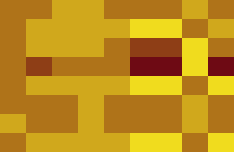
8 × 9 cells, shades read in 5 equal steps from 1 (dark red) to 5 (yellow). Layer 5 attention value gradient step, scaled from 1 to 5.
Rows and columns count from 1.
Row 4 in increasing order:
1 1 1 2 3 3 3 3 5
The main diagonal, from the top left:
3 4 4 3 4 3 3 3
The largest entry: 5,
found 10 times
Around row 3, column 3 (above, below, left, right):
4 3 4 4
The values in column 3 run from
3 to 4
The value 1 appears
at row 4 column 6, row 4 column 7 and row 4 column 9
